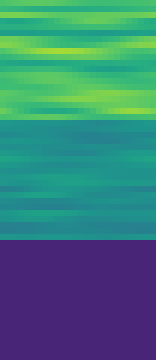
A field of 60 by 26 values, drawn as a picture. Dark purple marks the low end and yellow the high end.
The table splits into 3 rows of 1 panel. Panel 1,1: high, streaked across. Panel 2,1: middling, streaked across, faint in contrast. Panel 3,1: very low, flat.
